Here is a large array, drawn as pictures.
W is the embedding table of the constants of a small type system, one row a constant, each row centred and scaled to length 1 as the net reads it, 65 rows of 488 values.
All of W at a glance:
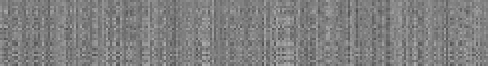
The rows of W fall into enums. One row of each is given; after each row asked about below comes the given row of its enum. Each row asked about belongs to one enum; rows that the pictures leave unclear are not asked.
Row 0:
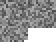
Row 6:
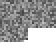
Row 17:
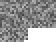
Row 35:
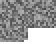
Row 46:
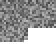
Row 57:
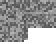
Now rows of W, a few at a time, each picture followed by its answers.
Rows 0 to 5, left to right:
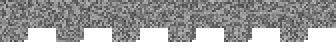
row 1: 35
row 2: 17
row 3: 57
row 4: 57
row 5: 17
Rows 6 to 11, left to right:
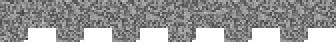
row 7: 35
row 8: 35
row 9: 57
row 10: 35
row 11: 35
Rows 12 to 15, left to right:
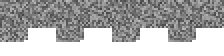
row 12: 17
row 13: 35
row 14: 46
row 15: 35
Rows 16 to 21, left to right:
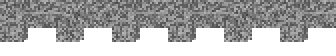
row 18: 57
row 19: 57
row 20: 17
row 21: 57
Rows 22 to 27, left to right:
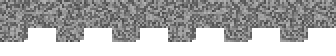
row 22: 57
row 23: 0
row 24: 35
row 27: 35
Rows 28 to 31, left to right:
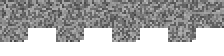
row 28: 0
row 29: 0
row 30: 17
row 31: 57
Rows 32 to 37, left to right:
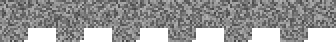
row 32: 0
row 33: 17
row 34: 0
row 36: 0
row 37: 35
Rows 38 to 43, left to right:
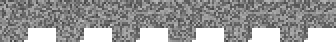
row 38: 0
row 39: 46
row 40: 57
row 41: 35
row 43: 57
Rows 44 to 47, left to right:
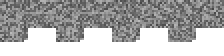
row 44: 57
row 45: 57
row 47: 35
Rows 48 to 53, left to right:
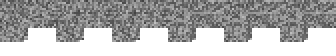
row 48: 46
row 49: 6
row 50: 6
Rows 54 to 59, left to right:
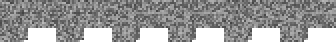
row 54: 6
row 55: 6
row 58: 46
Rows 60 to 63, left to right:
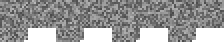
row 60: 17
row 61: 35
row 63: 0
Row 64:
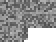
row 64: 57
